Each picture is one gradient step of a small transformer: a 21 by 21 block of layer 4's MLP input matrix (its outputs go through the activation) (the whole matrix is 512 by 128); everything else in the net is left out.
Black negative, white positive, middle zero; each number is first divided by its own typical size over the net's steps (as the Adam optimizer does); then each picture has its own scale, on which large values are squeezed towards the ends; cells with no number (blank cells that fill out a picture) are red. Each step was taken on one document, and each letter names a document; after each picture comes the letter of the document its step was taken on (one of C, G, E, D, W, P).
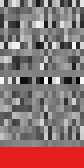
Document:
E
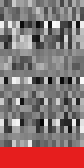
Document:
E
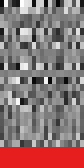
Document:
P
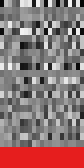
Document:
P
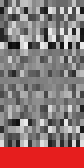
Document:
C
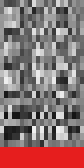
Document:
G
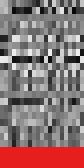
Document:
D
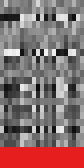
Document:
G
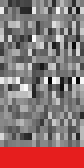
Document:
P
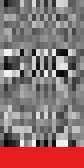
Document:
G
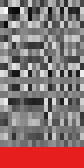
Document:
D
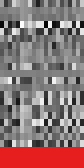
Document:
E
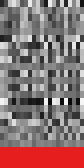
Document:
D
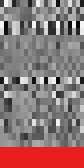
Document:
P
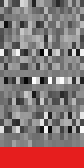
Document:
E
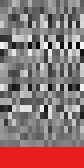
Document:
D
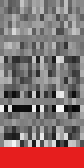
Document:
G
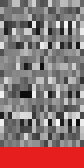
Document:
P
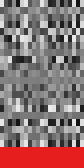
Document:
C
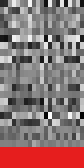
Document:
D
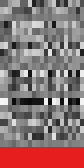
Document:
D
